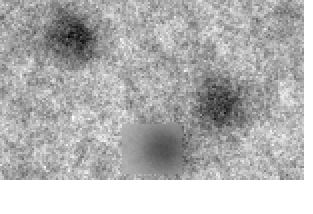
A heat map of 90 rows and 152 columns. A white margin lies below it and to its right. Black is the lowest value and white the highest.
Odd rows or columns: none. Slope: none. Odd patch: calmer, in the bottom middle. Calmest part: bottom middle. Ninth with the lowest average: top left. Dips: three.
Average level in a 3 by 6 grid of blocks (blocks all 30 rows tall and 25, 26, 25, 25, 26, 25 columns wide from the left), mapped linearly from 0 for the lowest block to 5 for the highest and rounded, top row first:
3 0 4 4 5 4 / 4 4 5 3 1 4 / 4 5 4 1 4 5
